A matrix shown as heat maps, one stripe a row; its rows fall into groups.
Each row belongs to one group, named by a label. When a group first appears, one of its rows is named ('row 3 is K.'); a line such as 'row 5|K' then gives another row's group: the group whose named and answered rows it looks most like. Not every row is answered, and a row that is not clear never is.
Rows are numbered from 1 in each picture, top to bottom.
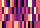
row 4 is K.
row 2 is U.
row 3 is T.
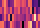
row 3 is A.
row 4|T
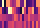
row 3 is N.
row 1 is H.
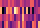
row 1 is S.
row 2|K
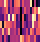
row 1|U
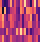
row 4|T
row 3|T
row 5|H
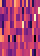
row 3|A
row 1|K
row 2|N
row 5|S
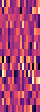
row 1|H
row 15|H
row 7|A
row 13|T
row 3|S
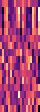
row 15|N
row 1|U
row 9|T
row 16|T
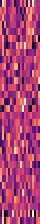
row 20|H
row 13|T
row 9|A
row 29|K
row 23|N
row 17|T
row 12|N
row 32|H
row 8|H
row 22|K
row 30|U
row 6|T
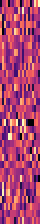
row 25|T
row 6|S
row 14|S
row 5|K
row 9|T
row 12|U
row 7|T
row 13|K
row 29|K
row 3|K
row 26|S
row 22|A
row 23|T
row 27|H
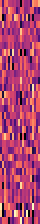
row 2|S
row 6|S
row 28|U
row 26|U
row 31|K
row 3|K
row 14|S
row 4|H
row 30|S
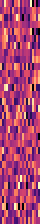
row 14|T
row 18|K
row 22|T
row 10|K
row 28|U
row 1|U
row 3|N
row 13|U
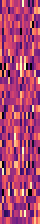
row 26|U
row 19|K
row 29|H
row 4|U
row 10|H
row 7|S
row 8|S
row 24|K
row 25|H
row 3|S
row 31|A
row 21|K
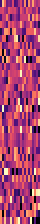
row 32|U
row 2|T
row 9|H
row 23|K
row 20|T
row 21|T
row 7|K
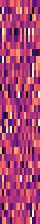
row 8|U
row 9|H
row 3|A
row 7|H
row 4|H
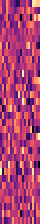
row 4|N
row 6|T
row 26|N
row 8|S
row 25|S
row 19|U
